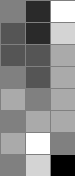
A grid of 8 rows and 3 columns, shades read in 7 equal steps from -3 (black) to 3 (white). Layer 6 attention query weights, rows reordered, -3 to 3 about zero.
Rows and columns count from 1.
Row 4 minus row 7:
-1 -4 1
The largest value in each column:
1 3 3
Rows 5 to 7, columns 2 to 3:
0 1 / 1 1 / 3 0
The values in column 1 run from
-1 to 1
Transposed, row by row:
0 -1 -1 0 1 0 1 0 / -2 -2 -1 -1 0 1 3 2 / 3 2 1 1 1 1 0 -3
